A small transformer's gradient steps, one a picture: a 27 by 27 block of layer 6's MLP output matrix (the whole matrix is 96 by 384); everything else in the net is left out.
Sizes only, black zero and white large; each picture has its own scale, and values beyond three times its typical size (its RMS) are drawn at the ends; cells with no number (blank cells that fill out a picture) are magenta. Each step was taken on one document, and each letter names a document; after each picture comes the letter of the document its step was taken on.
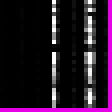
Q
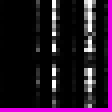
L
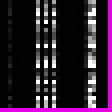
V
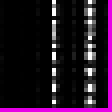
Q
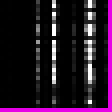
L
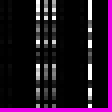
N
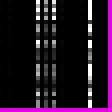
N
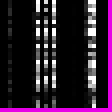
V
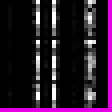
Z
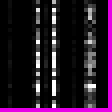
Z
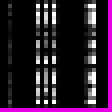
V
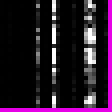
L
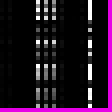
N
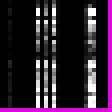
V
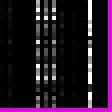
N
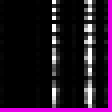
Q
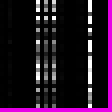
N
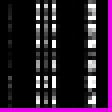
V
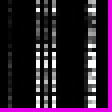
V
